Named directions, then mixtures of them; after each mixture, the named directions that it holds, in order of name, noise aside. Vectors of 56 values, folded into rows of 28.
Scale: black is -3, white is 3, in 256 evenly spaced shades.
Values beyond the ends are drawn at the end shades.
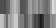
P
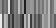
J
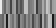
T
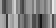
P, T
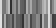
J, T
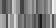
P, T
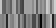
P, T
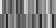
T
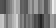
P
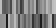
P, T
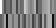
T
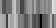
P, T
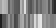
J, P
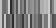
J, T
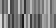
J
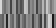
T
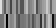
T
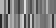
J, T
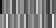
T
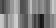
P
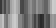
P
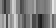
P, T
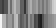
J, P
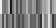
J, T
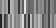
J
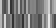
J, T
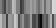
P, T
